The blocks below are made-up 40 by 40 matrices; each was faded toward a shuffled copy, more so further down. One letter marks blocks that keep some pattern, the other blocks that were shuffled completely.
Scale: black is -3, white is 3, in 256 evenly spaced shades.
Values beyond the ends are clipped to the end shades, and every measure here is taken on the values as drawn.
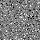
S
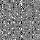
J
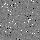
S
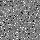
S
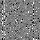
J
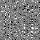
J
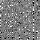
J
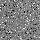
S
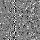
J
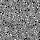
S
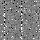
J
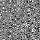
J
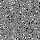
S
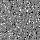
S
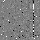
J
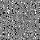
J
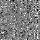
J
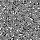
S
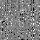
J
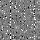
J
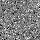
S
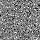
S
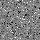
S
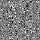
J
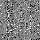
J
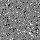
S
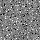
S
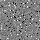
S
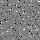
S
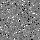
S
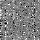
J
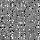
J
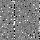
J
